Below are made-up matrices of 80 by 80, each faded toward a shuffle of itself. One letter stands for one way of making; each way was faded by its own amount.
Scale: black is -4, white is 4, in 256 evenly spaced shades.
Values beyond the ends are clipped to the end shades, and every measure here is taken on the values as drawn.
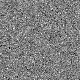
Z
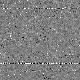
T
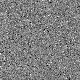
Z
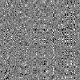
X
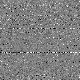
T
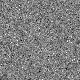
Z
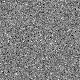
Z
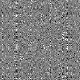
X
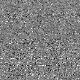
T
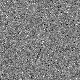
Z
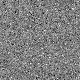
Z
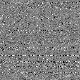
T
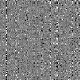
X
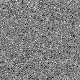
Z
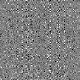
X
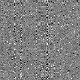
X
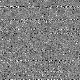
T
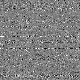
T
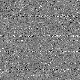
T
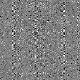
X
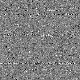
T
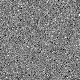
Z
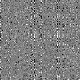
X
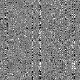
X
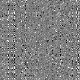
X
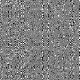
X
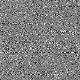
T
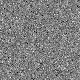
Z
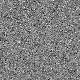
Z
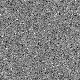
Z
